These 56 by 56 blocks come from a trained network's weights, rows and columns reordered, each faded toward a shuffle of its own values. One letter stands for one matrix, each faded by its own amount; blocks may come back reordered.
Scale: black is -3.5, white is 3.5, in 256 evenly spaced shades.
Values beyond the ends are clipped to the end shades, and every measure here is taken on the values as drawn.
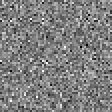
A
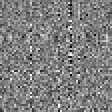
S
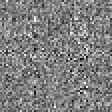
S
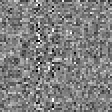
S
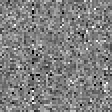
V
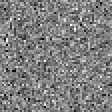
A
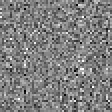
S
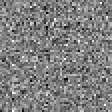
S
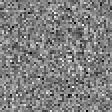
A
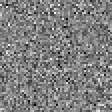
A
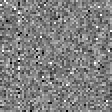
V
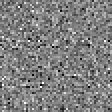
A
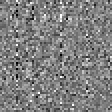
S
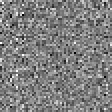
S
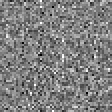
S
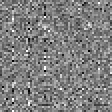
S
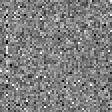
V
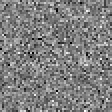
A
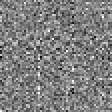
S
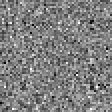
A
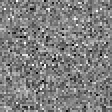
A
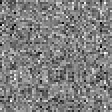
S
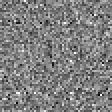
A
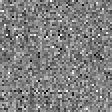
A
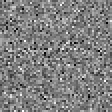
A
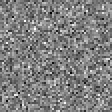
V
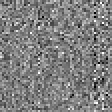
S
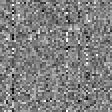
S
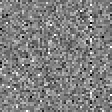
V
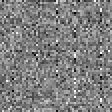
S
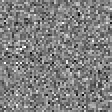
A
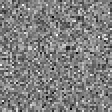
V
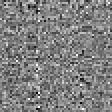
S
